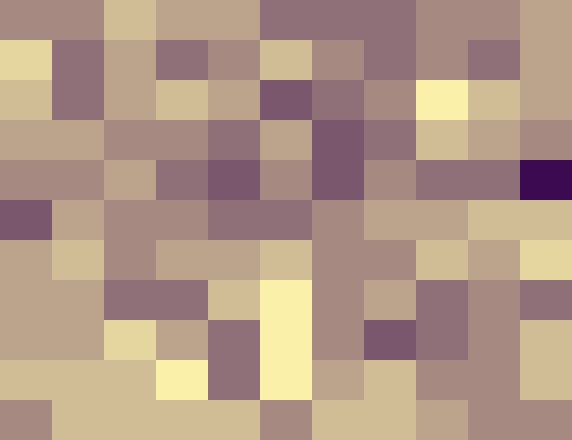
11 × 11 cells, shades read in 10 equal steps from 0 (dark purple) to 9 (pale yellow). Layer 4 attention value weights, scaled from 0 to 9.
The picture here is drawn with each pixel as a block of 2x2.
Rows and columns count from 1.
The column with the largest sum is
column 6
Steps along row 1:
same up down same down same same up same up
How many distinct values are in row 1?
4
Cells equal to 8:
3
